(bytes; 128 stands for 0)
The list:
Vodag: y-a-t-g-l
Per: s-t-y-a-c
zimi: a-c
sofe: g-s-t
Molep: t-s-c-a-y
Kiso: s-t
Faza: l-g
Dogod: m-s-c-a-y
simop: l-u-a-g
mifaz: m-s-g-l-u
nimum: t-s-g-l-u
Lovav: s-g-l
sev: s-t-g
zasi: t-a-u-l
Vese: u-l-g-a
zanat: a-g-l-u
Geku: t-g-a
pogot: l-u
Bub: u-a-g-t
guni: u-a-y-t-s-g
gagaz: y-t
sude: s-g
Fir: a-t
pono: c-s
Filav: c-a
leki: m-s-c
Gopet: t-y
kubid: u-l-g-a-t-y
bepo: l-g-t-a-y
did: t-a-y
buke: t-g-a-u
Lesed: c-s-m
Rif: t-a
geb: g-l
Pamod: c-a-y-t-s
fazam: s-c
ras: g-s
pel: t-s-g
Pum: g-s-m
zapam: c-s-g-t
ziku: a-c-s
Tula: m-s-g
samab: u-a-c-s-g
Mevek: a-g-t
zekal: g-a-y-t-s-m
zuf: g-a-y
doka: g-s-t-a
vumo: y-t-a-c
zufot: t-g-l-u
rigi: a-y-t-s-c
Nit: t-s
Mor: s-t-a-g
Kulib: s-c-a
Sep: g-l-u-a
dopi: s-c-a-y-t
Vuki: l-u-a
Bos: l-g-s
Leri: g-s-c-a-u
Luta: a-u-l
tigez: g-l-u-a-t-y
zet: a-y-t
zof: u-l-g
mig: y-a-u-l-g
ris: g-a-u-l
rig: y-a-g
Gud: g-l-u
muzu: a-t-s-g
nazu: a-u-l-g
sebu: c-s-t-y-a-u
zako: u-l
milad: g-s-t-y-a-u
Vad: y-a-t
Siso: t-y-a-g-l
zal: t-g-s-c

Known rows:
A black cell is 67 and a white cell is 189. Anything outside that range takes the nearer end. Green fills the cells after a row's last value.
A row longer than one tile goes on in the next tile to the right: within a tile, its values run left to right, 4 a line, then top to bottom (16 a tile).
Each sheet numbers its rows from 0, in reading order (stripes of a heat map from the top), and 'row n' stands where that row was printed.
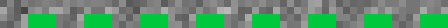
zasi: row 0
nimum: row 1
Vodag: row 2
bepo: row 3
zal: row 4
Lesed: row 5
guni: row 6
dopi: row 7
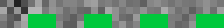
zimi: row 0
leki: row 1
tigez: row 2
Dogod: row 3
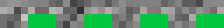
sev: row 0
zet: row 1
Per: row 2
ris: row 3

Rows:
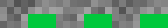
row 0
nazu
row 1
Leri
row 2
samab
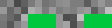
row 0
ziku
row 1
Bos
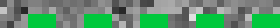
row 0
did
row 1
kubid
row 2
zako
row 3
sude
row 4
Mor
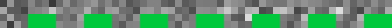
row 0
gagaz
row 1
zapam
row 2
rigi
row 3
vumo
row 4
ras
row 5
pel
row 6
Geku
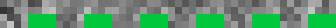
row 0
pogot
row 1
Kulib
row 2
milad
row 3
Bub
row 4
simop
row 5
pono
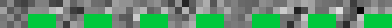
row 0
rig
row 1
Gopet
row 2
Lovav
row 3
Filav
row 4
zekal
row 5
Nit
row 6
Fir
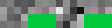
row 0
zanat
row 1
Rif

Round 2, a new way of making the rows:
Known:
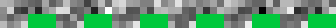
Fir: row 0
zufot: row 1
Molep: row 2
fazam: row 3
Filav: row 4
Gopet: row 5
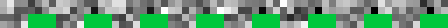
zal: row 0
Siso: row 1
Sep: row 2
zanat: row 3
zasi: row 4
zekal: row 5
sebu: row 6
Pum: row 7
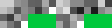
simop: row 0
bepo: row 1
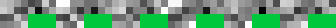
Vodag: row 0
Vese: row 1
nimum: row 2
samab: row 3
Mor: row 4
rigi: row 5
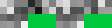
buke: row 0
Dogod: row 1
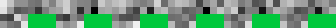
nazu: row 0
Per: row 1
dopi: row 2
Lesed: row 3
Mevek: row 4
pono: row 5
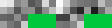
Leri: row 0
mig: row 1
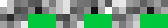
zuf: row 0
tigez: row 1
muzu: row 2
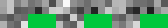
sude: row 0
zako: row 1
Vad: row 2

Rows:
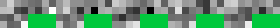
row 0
pogot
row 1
Kiso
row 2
Pamod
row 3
Tula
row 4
Kulib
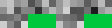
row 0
ras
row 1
Nit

